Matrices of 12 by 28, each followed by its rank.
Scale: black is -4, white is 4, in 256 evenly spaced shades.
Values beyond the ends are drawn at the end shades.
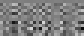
two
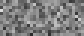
full rank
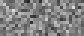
full rank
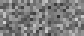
full rank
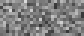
full rank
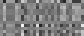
two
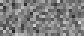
full rank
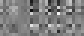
two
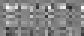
two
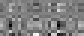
two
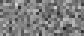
full rank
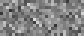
full rank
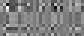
two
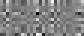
two
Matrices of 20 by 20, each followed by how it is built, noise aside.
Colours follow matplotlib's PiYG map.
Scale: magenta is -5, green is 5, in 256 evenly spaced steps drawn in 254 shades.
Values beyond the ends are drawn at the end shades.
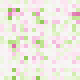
low rank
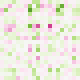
low rank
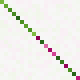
diagonal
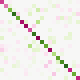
diagonal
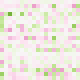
low rank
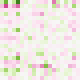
low rank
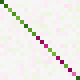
diagonal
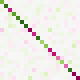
diagonal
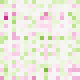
low rank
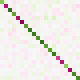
diagonal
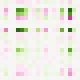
low rank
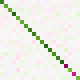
diagonal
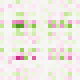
low rank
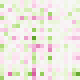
low rank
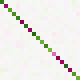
diagonal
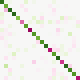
diagonal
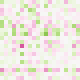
low rank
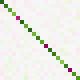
diagonal
